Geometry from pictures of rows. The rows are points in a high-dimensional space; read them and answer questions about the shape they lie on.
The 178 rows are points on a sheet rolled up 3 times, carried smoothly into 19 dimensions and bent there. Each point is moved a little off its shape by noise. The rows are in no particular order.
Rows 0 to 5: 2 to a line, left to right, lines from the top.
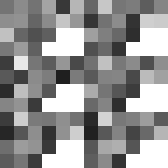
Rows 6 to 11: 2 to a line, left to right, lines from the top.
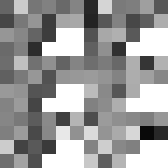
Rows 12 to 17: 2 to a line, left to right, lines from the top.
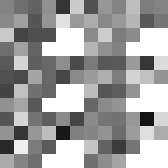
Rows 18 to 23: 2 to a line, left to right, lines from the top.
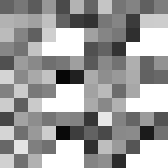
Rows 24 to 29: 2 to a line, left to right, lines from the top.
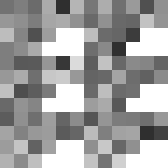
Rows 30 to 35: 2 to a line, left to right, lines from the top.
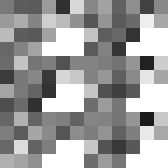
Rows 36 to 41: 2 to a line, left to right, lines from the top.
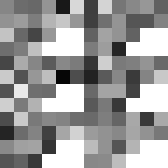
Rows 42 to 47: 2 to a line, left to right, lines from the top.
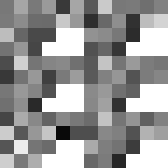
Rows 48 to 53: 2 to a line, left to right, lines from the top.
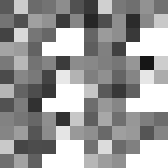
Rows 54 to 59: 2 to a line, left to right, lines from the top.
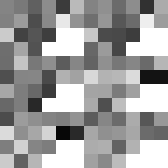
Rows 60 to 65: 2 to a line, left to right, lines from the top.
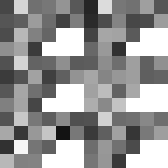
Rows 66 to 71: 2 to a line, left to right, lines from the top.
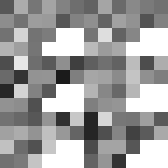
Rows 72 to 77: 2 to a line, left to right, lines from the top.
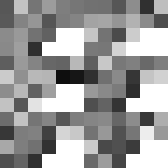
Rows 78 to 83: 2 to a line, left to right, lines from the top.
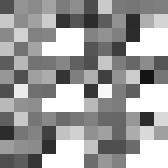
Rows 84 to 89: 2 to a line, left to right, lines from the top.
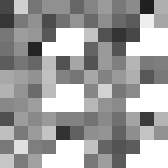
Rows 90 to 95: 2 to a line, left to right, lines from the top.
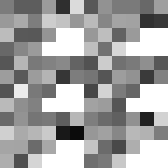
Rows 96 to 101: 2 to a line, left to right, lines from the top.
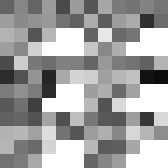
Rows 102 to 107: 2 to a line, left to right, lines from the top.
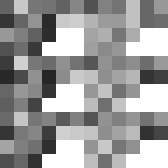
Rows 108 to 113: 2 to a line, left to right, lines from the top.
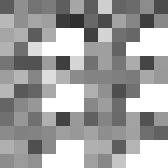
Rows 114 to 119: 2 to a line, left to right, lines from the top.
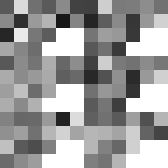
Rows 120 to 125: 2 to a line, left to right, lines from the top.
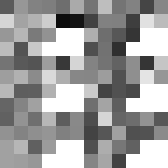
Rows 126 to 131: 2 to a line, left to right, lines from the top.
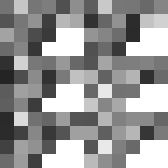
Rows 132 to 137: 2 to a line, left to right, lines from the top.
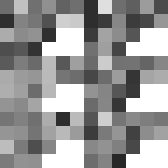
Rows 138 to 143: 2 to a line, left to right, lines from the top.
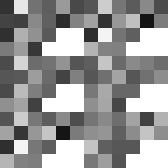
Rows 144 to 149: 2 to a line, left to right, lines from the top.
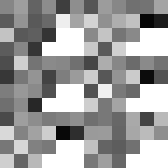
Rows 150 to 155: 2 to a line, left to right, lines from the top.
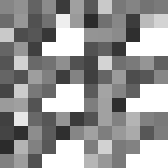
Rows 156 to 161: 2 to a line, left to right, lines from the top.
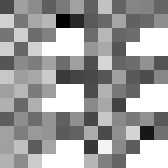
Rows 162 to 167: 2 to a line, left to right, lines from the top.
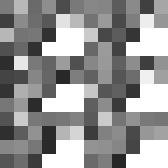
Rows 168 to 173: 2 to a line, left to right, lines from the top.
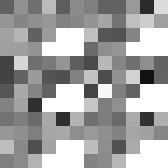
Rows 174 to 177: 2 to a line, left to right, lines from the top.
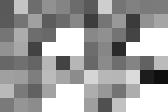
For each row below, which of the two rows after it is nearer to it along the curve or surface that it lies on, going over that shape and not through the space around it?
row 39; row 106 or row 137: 106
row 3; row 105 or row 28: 28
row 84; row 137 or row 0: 137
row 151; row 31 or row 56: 31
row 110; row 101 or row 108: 101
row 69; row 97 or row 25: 25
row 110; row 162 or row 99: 162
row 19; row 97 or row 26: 26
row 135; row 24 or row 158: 24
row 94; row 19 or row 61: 61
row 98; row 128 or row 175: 128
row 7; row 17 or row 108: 17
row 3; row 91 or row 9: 9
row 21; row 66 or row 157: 66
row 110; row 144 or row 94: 144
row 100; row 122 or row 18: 18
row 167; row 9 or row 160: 9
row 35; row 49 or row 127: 127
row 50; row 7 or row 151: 151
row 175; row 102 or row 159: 159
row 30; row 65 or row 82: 82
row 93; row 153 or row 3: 153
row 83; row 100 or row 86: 100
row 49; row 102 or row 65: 102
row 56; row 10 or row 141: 141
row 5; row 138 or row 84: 138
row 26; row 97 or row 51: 51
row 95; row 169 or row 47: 169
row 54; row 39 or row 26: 26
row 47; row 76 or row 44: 44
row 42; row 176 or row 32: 176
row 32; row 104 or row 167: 104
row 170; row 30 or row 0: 0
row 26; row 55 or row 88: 55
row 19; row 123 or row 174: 123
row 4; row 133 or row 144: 133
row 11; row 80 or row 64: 64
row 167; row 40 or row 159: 159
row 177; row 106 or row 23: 23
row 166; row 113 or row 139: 139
